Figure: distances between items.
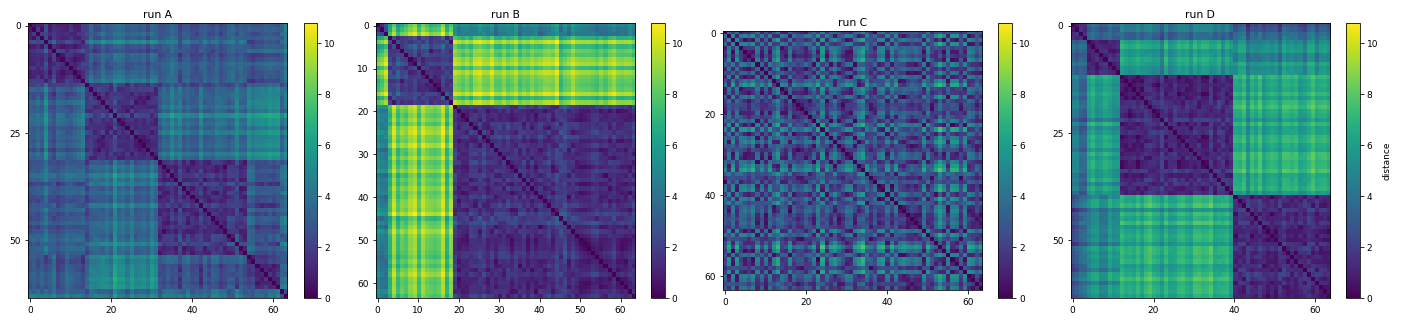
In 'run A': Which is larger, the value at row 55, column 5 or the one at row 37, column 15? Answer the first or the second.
the second
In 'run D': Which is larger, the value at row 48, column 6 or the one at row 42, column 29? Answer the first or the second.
the second
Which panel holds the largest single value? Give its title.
run B
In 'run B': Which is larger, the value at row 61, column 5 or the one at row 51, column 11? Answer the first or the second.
the second
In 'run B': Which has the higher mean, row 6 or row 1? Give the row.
6
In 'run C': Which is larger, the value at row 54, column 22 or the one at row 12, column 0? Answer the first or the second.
the first
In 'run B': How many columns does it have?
64
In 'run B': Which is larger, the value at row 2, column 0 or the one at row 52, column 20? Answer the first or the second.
the first
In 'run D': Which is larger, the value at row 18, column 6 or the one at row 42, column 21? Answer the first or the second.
the second
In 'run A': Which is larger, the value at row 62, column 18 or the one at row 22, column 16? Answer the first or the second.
the first
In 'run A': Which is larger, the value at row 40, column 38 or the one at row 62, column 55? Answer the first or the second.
the second
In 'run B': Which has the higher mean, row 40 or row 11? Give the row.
11
